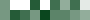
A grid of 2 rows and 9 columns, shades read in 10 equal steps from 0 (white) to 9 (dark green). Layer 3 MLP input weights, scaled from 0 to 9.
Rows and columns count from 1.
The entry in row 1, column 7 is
4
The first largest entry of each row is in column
4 5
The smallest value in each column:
5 0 0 5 0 6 4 5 1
